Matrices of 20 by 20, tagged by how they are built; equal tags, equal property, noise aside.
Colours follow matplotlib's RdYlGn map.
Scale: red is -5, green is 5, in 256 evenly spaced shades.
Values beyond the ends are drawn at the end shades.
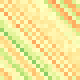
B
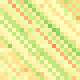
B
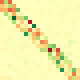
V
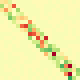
V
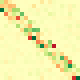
V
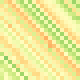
B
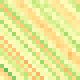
B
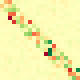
V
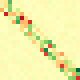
V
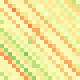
B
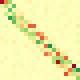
V
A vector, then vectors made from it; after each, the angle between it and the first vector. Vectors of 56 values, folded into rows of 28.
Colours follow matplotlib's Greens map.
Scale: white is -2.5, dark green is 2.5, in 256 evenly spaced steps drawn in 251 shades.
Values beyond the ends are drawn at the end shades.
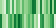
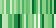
nearly parallel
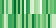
orthogonal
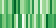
orthogonal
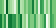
partly aligned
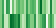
partly aligned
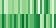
orthogonal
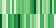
nearly parallel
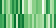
orthogonal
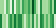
nearly parallel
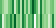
partly aligned
